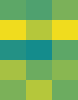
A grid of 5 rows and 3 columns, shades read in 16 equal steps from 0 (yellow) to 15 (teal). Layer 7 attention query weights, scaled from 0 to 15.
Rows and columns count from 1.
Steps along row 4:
up down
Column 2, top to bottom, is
11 4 15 9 4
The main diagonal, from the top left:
10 4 10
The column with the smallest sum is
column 3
